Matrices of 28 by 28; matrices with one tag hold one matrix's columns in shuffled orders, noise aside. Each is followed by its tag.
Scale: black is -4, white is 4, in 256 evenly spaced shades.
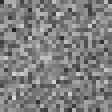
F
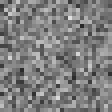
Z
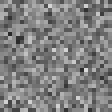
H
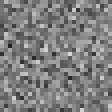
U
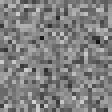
H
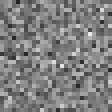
U
